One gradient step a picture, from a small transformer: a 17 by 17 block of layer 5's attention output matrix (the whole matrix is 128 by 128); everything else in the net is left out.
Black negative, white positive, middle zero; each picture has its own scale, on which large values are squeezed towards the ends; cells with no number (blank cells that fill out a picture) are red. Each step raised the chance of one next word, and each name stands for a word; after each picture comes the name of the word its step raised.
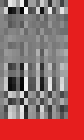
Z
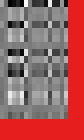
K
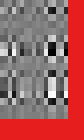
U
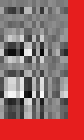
U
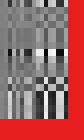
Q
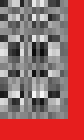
U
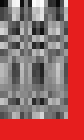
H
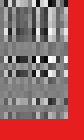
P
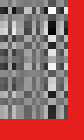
Z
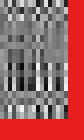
Z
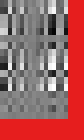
Z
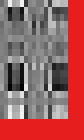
Z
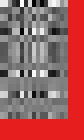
P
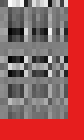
P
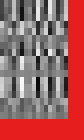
H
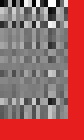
K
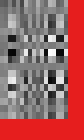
Q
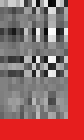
P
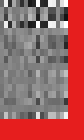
K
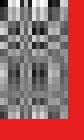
H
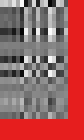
P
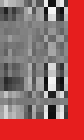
Z
